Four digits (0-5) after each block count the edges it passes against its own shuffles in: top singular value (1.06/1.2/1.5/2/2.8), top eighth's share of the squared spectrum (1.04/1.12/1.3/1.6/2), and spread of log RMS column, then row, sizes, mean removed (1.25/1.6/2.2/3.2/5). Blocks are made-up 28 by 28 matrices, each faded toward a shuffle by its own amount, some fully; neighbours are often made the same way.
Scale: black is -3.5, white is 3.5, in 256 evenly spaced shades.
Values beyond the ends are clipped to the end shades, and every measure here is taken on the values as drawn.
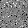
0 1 0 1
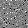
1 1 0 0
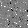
1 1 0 0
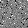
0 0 0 0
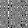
3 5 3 1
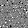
1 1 0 0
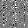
3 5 2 1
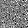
0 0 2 0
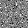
1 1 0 0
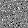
0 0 0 0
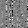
2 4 3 0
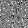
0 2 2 0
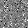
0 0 1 0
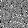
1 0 0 0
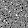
0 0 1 0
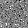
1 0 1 0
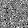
0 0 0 0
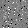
1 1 0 0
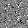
1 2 1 0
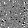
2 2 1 0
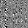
2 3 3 0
